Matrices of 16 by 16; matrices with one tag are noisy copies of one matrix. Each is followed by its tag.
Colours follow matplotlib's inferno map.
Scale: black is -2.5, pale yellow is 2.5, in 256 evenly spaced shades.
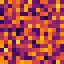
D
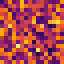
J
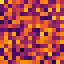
D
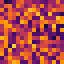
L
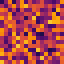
J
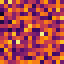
D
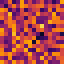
J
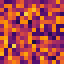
L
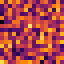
D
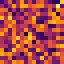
J
